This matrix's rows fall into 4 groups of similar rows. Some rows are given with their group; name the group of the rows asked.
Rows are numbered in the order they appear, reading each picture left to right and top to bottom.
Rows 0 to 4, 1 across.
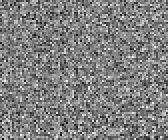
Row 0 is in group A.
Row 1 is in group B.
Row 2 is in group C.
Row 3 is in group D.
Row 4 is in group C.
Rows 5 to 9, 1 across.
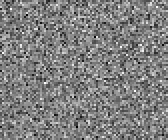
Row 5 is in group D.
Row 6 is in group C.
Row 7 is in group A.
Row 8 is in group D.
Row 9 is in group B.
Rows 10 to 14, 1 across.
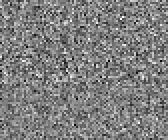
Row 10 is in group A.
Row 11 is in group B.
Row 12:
C
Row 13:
B
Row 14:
D
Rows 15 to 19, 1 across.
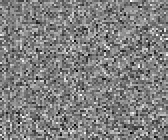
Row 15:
A
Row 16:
D
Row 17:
D
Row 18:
A
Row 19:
C
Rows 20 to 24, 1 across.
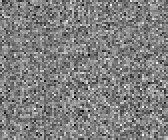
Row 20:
A
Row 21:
D
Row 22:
D
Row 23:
D
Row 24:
D
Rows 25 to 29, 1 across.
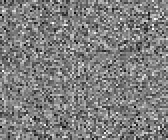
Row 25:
B
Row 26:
D
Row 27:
A
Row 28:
A
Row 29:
B
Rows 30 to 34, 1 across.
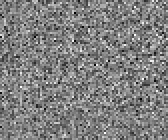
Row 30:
D
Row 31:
D
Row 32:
C
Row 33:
D
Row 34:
B
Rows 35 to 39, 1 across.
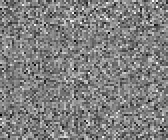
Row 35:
D
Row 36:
C
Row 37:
D
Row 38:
D
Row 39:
B
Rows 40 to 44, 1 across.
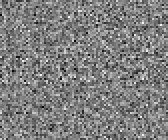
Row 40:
A
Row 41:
D
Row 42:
C
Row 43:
B
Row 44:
A
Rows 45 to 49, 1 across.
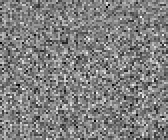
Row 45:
C
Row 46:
B
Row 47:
D
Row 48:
C
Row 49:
C
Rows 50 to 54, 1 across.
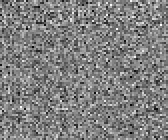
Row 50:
A
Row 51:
A
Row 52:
C
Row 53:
C
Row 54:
C
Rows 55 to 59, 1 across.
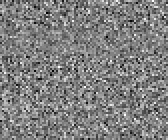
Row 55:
B
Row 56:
D
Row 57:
A
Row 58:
C
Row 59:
D
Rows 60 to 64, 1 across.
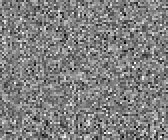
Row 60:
A
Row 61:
C
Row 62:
D
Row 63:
A
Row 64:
B
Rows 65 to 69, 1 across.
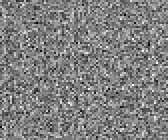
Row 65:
A
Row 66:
D
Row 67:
D
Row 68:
C
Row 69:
A
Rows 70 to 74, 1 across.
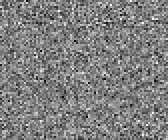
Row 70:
A
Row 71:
D
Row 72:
D
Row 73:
C
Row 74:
D
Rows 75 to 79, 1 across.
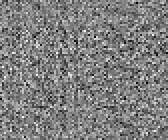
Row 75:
C
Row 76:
C
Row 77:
C
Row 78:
A
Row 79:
C
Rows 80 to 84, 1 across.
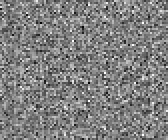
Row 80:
D
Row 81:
A
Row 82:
D
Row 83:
D
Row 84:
D
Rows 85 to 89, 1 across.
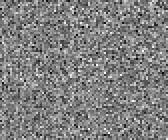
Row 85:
D
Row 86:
A
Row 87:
C
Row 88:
A
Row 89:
D
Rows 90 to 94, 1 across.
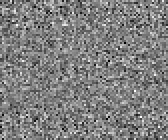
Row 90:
B
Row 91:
A
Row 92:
C
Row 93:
D
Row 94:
C
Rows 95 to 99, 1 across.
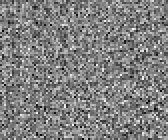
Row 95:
B
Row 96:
C
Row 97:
C
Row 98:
D
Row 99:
D
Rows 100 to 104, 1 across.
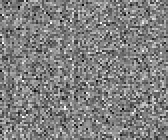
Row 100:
A
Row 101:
A
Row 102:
A
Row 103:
B
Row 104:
C
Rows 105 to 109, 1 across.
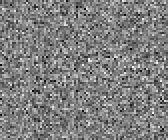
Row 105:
B
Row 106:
C
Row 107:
D
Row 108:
B
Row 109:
B
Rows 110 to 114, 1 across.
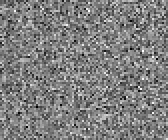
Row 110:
B
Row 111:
D
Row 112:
D
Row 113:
A
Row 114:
D
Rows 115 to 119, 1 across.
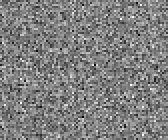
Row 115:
A
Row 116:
A
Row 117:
C
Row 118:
A
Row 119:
A
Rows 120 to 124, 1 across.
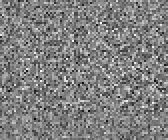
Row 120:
A
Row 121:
D
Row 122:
D
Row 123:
D
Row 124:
B
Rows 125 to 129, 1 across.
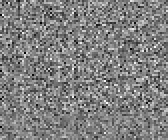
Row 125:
A
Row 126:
C
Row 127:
A
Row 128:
D
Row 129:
B
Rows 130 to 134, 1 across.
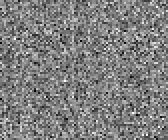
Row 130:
D
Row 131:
B
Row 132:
B
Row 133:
B
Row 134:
C
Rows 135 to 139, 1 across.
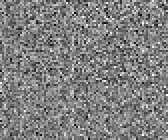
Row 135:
D
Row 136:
A
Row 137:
A
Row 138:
D
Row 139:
D
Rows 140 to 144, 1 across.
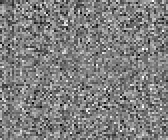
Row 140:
B
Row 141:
B
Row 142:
C
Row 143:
A
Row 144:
A
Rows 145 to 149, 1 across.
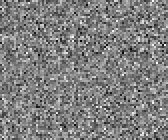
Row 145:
D
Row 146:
B
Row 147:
D
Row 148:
A
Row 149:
C
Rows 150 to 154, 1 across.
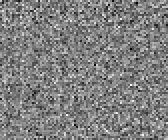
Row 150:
C
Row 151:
B
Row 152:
C
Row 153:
A
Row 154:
D
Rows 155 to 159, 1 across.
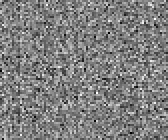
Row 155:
C
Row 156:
C
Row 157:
A
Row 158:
C
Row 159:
C
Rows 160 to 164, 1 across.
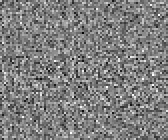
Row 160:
C
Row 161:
A
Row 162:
A
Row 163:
D
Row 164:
C
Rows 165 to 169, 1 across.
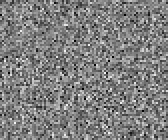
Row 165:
B
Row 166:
D
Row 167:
C
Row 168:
A
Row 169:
B
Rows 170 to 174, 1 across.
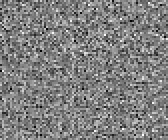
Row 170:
C
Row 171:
D
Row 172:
A
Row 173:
A
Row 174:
A
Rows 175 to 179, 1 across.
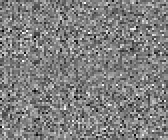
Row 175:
C
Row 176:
C
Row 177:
C
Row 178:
B
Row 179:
A
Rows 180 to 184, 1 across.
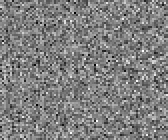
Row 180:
D
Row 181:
D
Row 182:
C
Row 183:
D
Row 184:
C
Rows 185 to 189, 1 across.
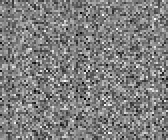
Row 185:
B
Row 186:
B
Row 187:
B
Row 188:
B
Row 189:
B
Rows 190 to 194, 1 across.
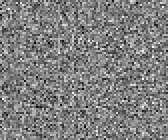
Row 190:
C
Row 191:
A
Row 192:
D
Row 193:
A
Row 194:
A
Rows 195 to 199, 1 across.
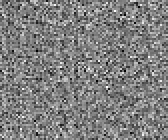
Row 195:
A
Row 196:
A
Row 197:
A
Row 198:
C
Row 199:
C
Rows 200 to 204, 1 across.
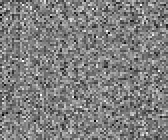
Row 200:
C
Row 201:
C
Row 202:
C
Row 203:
D
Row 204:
C
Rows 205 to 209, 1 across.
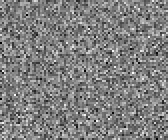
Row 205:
D
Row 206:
C
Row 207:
A
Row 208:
B
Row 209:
C
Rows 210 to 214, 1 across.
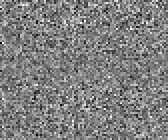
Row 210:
D
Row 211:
A
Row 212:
B
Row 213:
A
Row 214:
A
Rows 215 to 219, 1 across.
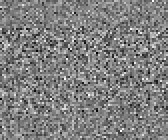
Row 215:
D
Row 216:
A
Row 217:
D
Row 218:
B
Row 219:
A
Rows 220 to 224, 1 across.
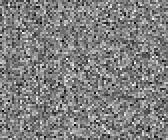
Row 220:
A
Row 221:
C
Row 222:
D
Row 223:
C
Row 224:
D
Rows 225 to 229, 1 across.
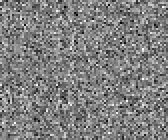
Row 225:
C
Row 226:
A
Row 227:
D
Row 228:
C
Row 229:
B
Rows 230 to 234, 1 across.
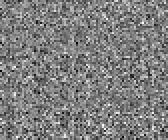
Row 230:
D
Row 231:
B
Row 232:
B
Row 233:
B
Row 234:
B
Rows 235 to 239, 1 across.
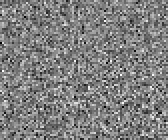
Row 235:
B
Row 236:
A
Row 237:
A
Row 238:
D
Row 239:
D
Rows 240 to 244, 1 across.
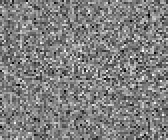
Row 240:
B
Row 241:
D
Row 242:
A
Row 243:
C
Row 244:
B
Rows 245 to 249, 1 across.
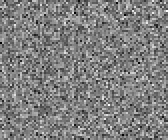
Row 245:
D
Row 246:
B
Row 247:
A
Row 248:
B
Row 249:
D
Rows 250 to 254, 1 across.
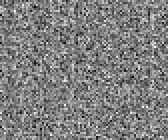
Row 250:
B
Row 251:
B
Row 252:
B
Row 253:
D
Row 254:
A
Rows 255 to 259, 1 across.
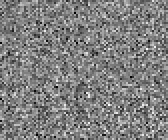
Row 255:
D
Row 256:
B
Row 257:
C
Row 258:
B
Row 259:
D
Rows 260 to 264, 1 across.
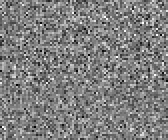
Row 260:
D
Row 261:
D
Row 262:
B
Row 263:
C
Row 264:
A
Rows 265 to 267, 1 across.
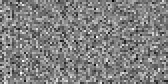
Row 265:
C
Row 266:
C
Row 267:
C
